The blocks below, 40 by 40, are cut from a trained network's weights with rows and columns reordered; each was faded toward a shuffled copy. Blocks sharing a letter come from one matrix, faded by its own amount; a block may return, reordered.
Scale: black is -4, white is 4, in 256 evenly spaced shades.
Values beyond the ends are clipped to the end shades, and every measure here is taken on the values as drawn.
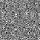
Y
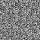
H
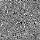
Y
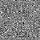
Y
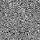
Y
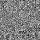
H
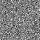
H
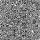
H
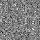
H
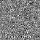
Y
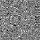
Y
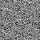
Y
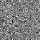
Y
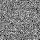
H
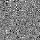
Y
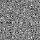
Y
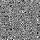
Y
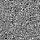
Y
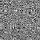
Y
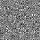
Y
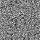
H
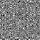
Y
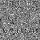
Y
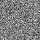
H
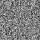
H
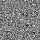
H
